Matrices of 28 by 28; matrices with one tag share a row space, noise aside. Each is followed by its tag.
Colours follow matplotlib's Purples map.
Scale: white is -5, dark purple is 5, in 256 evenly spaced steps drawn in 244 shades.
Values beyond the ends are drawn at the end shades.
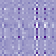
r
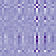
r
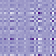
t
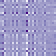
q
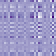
t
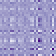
t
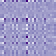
q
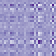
t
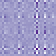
r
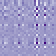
r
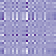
q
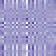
q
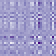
t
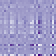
t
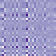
q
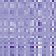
t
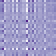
q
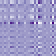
t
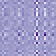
r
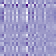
q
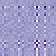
r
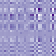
t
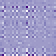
q
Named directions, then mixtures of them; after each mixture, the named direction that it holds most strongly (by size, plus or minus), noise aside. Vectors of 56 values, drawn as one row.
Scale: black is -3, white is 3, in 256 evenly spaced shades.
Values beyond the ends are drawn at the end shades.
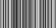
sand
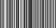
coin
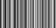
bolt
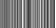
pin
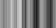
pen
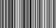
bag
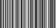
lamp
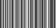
lamp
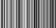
bolt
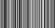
pin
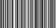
lamp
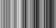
pen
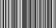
sand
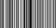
coin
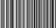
bolt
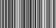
bag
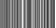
pin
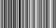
lamp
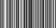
coin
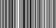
bag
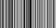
bag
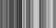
pen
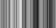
pen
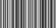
lamp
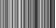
pin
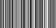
lamp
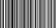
bag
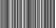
pin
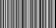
pin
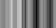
pen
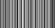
pin
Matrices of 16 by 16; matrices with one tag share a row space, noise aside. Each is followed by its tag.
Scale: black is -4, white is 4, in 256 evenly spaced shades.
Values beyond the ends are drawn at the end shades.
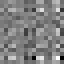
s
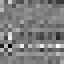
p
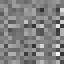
s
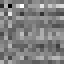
p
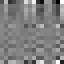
s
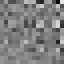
s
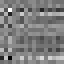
p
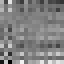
p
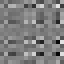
s
